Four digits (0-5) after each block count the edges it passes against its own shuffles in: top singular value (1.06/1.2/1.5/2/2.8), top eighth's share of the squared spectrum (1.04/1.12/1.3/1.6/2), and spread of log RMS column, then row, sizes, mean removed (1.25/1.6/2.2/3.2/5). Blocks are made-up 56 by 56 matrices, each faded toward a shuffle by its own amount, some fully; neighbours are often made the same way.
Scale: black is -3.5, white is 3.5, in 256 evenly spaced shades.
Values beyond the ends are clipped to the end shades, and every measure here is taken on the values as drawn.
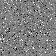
0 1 0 0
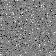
2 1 0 0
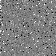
2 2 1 0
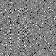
3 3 1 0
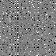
4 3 2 1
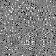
3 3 2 1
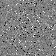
2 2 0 1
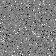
1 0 0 0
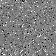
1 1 0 0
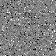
3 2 0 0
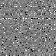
3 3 1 2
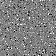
0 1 0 0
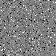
2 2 0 0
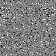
3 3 0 1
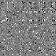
4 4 2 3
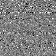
3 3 0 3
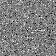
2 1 0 1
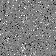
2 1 0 0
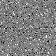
2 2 0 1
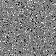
2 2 0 0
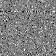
3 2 0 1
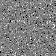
2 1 0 0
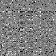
3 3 1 2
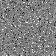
0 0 0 0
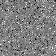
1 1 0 0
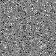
2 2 0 0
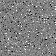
0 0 0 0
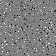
0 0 0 0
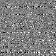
2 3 0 3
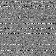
2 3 0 3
